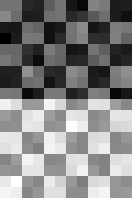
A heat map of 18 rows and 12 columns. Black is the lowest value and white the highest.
The bottom part is higher, past a seam about 50% of the way down. The halves do not mirror each other. Overall the values sit about 50% of the way up the scale.
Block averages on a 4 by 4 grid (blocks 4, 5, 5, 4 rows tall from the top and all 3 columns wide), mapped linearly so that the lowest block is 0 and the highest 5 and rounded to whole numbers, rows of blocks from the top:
0000
0000
5555
5555
